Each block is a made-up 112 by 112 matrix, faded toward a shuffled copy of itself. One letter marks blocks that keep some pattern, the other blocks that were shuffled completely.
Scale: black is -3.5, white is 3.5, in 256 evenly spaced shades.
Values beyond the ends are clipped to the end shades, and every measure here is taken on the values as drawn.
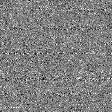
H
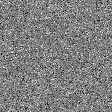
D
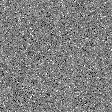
D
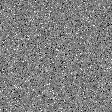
D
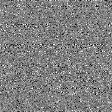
H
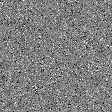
D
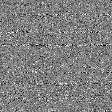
H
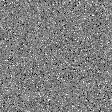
D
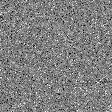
D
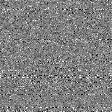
H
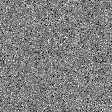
D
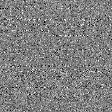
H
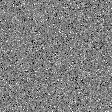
D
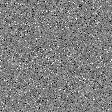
D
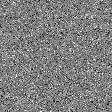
D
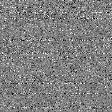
H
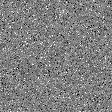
D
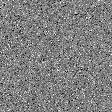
D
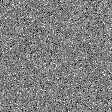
D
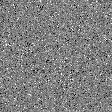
D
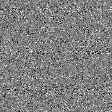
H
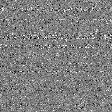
H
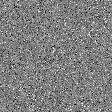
D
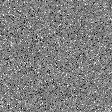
D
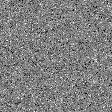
D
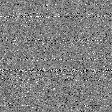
H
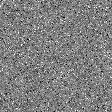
D
